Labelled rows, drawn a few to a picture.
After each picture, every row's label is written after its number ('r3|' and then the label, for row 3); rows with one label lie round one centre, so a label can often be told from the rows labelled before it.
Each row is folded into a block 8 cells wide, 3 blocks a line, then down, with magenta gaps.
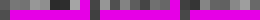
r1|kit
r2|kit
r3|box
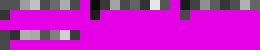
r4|box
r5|box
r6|box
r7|box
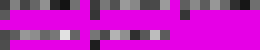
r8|kit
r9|kit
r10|kit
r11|box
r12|box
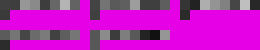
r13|box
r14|kit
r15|box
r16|kit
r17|kit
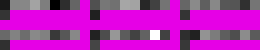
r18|kit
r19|kit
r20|kit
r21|kit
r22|box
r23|box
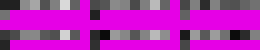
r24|box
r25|box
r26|kit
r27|box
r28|box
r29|kit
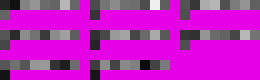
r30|box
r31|box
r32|box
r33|box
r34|box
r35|box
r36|kit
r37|kit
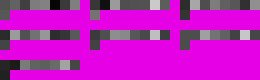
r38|kit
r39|box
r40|kit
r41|kit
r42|box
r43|box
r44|box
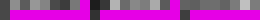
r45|kit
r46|box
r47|box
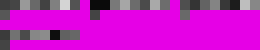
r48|box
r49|box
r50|box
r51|kit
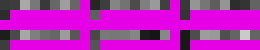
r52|box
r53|box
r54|kit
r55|box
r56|kit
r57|box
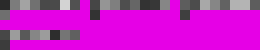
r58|box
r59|kit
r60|box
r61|kit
